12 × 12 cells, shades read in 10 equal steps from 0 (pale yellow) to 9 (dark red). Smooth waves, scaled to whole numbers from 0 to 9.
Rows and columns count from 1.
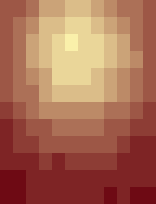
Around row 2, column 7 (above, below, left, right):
2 1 1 2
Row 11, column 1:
9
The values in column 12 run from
6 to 9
